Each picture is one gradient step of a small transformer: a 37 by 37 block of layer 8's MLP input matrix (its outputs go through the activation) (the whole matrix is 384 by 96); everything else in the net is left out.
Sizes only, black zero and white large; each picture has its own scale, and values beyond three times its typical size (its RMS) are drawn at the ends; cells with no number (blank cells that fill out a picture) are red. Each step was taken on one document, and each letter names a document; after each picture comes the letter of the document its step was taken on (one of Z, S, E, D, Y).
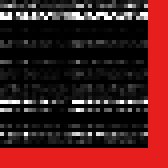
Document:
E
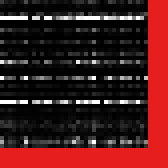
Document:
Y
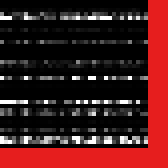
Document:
Y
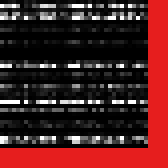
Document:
E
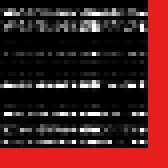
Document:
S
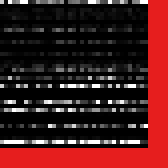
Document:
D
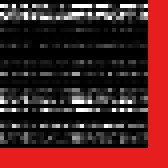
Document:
E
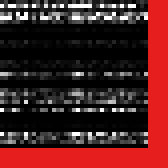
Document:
E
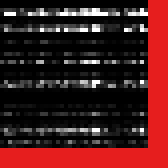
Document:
S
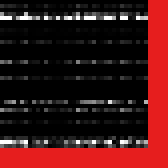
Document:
Y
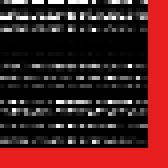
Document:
D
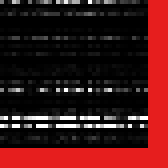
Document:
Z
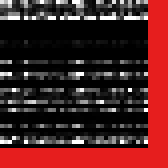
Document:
E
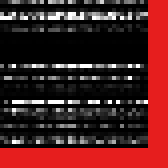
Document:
D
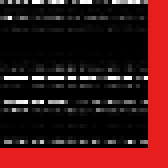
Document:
D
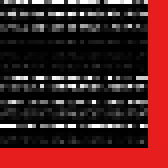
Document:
D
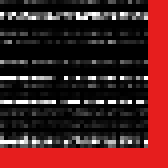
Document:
Y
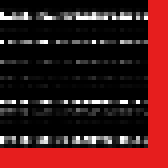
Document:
Y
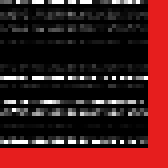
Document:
D
